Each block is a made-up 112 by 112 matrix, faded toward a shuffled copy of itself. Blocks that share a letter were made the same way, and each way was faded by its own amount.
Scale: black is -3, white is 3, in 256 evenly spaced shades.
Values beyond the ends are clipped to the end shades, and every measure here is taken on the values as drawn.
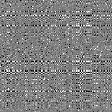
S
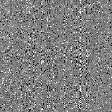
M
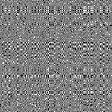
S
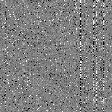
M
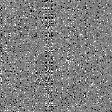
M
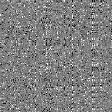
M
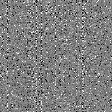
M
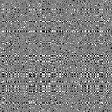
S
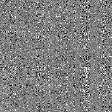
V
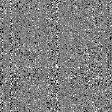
V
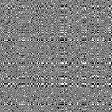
S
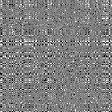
S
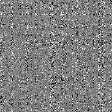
V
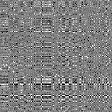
S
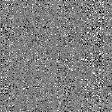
V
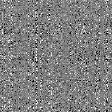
V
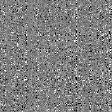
V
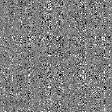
V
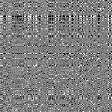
S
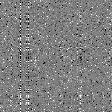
M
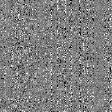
V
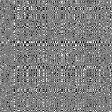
S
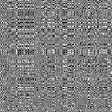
S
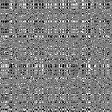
S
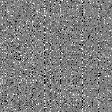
M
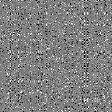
M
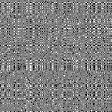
S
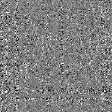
V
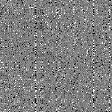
M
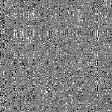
M
